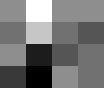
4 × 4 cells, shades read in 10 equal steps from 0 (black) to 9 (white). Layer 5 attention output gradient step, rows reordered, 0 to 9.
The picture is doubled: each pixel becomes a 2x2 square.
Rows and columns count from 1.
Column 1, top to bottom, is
5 4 5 2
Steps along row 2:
up down down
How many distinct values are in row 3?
4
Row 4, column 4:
4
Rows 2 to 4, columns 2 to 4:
7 4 3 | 1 3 4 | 0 5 4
